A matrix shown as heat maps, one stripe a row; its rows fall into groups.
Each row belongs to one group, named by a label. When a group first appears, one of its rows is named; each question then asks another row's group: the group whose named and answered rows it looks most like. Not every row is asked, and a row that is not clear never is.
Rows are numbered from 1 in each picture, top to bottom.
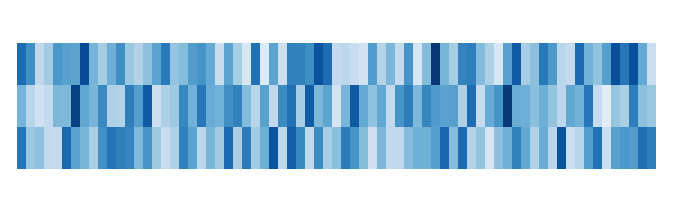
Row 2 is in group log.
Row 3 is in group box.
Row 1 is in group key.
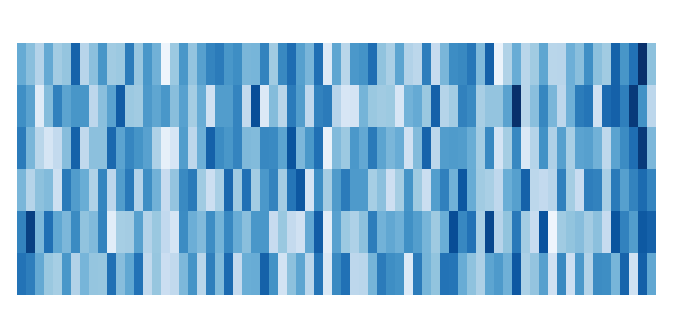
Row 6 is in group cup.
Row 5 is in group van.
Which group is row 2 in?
key
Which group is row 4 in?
box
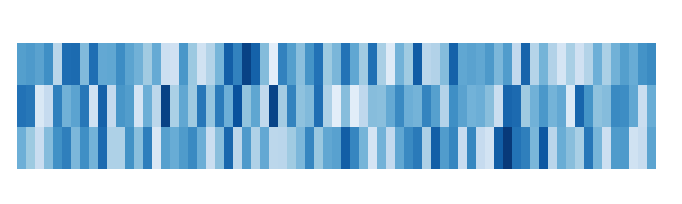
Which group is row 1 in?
van
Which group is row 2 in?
key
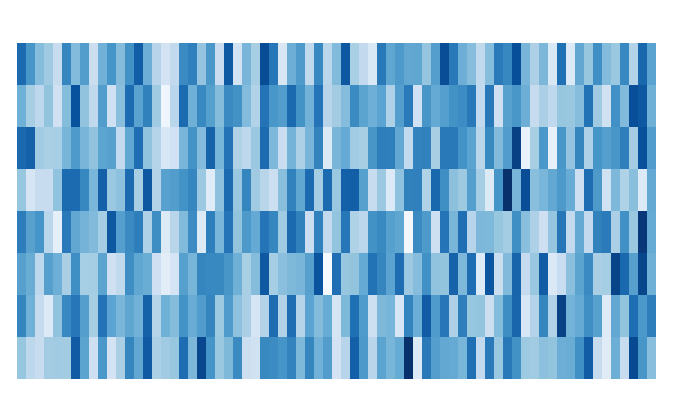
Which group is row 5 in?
cup
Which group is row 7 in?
box
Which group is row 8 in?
log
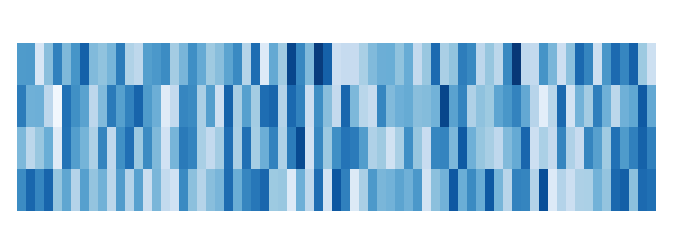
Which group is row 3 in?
box
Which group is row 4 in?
van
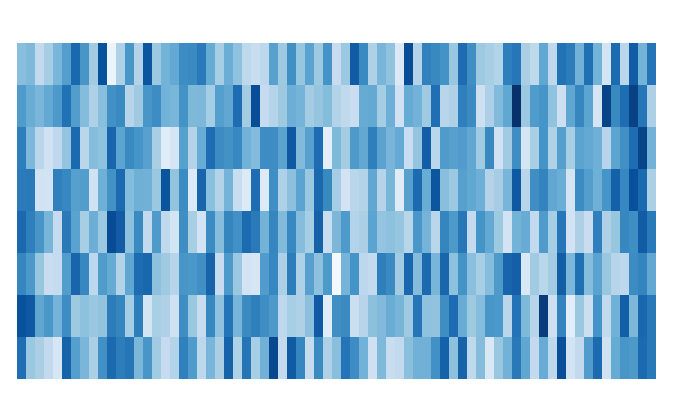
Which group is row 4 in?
key
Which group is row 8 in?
box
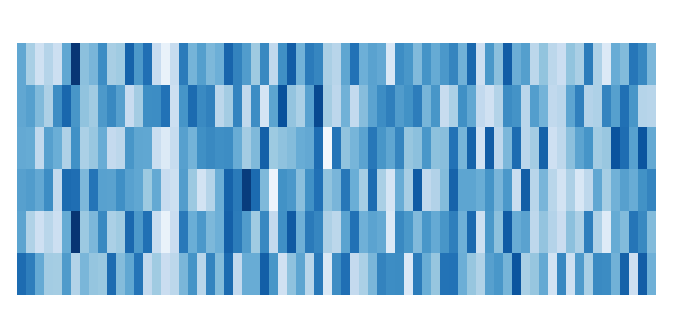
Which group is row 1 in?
log
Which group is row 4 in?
van
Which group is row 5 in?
log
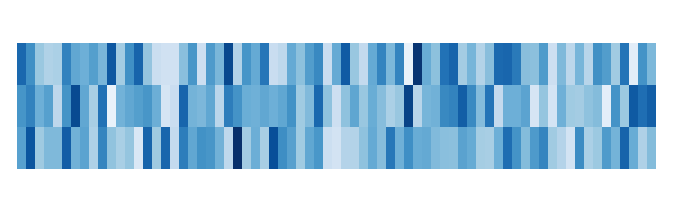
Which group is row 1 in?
cup
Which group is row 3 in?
key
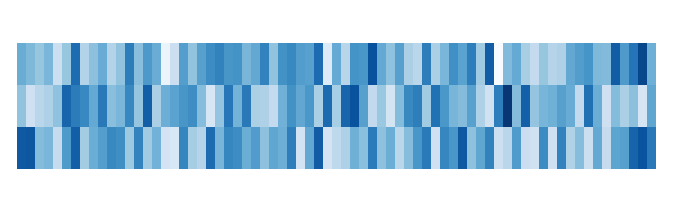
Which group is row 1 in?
log
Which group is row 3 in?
van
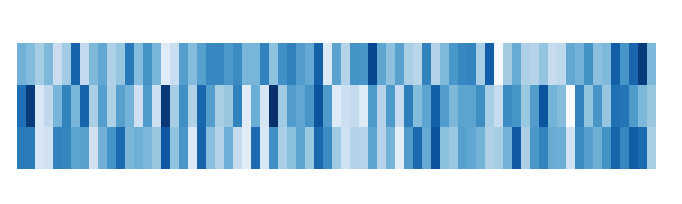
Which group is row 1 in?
log
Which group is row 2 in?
key
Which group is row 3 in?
key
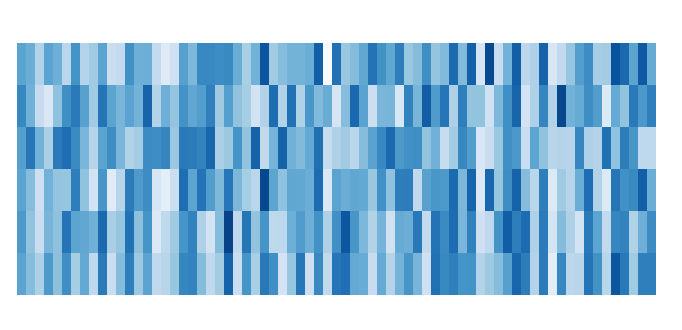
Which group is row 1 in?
log
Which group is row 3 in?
key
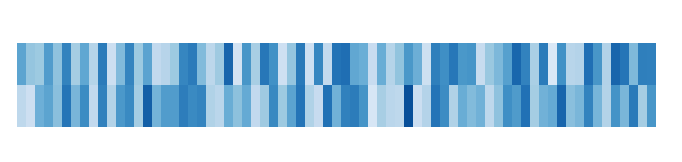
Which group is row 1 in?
box
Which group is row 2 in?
box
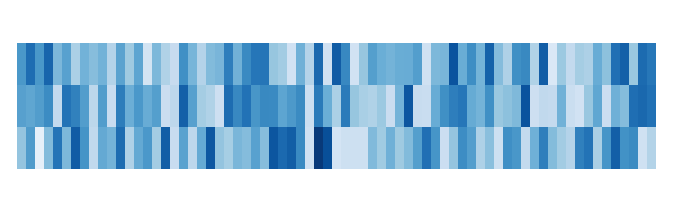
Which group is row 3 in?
key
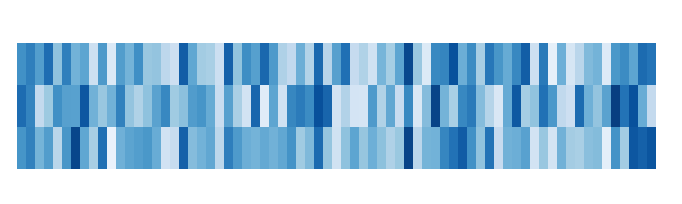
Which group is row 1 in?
van
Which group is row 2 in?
key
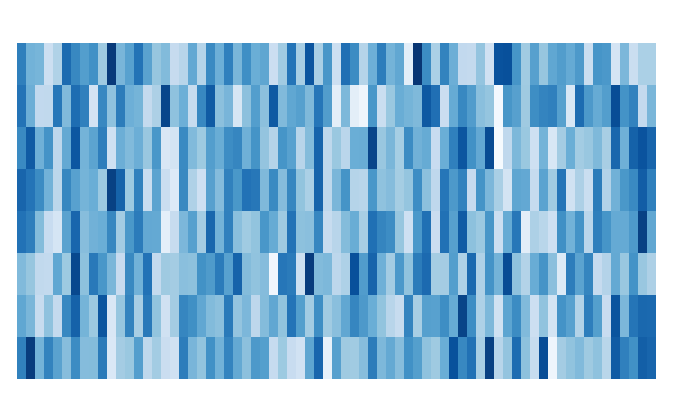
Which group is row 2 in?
key
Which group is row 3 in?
van
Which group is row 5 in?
cup
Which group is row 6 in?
log
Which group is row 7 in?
box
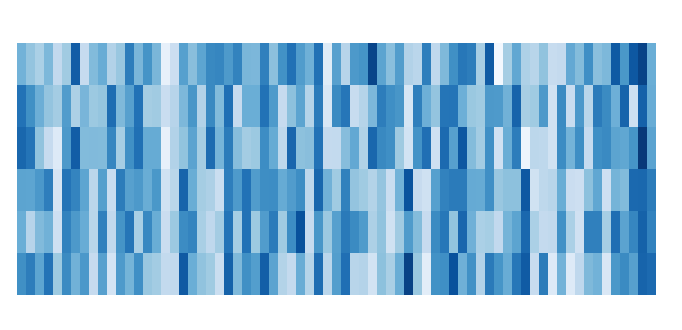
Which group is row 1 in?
log
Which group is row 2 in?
cup
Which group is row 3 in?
cup
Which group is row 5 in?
box
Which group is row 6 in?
van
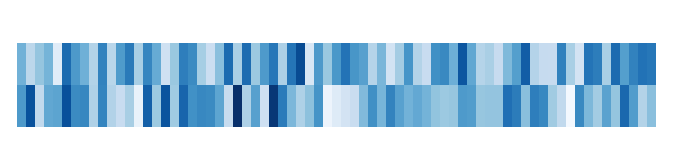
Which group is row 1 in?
box
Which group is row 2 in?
key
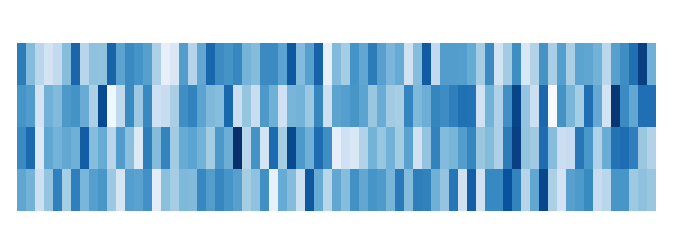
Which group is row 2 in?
box
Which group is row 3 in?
key
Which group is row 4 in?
log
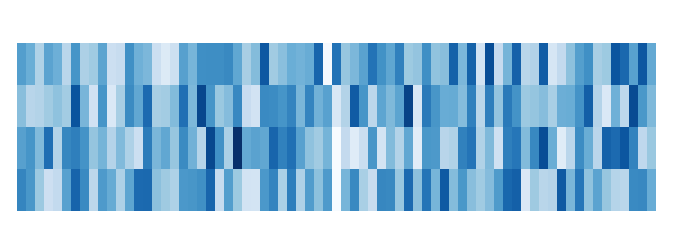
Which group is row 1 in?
log
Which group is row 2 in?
log
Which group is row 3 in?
key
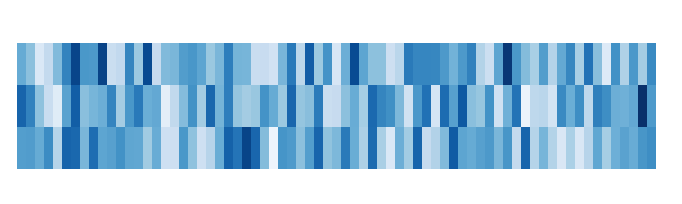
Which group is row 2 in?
cup
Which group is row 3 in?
van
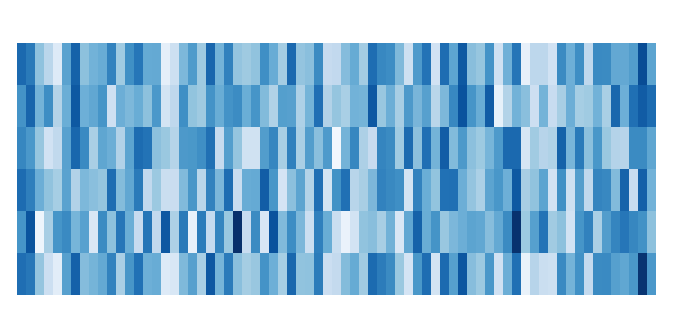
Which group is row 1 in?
cup
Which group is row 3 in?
cup
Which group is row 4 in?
cup
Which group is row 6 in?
cup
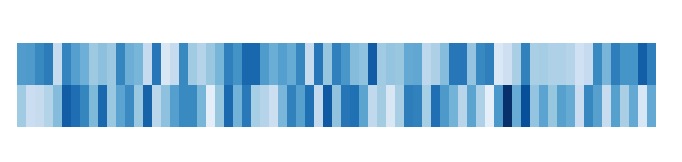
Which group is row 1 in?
van
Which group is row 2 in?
box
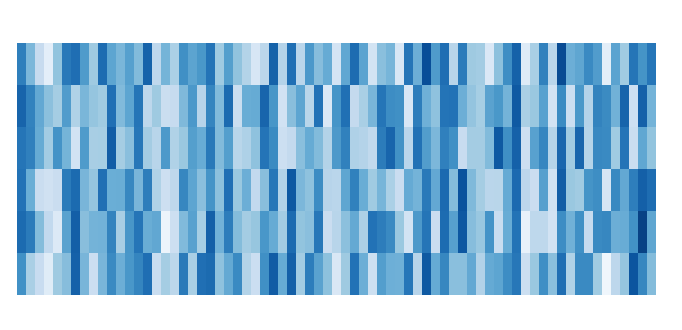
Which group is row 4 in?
box
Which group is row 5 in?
cup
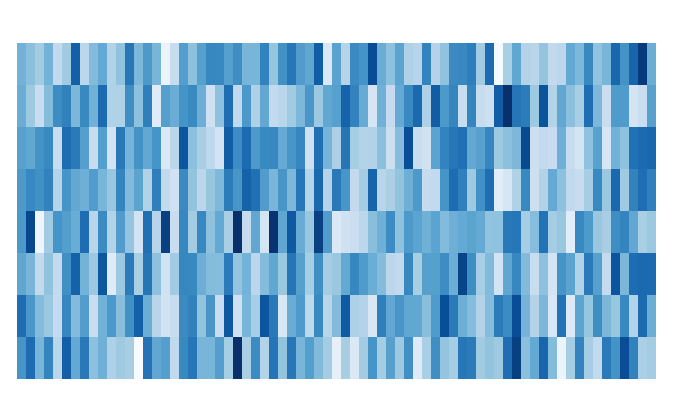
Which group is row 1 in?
log
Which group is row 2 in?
box
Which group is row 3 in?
van
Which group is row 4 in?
van
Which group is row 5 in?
key
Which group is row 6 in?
box
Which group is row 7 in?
cup
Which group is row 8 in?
key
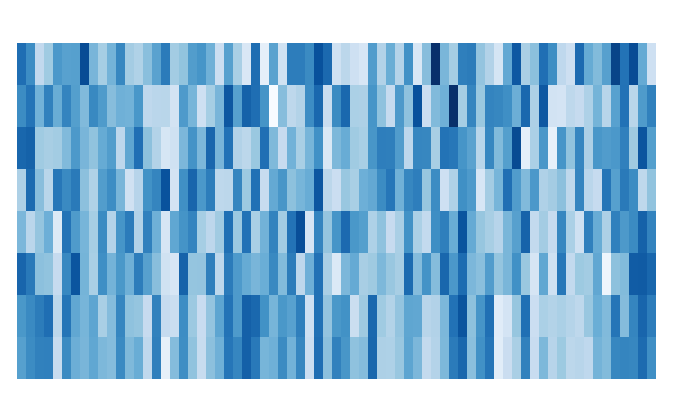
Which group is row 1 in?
key
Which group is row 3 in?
cup
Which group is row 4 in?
key
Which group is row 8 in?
van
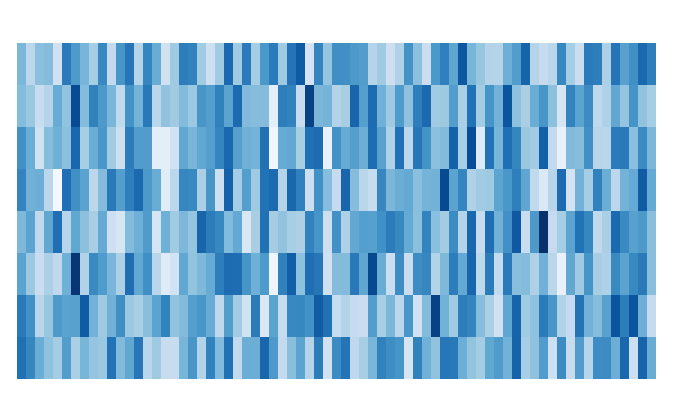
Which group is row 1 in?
box
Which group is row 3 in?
log
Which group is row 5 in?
log
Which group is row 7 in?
key
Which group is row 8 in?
cup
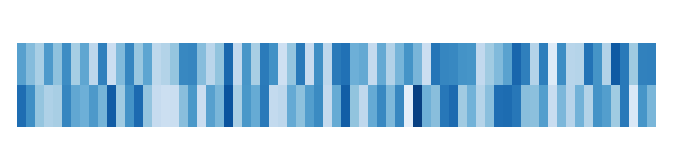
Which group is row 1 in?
box
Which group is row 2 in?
cup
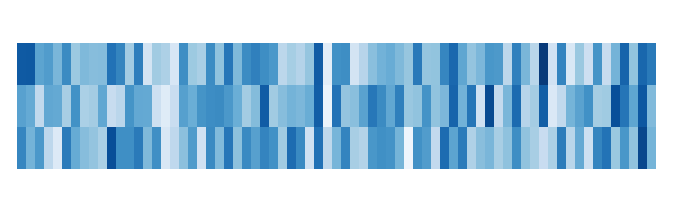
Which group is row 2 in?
log
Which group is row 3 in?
cup
